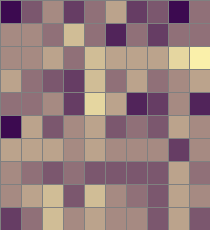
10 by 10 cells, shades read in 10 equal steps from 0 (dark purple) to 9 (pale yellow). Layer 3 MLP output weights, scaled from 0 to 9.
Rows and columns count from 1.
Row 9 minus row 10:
3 2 0 -2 1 0 -1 0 0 2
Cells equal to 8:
2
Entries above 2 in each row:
6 8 10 9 6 9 9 10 10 9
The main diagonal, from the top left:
0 5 6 2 8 3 5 3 6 3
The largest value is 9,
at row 3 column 10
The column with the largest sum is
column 5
